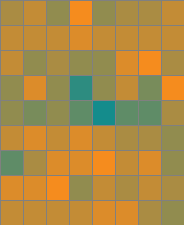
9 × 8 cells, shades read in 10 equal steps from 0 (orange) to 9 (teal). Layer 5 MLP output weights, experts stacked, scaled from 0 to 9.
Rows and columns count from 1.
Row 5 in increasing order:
3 4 4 5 6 6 6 9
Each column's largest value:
6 5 4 8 9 6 6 4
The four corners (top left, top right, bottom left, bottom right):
3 2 2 4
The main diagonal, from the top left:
3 2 3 8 9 3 1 3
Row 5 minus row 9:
2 3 2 4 8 5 3 -1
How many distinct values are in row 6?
4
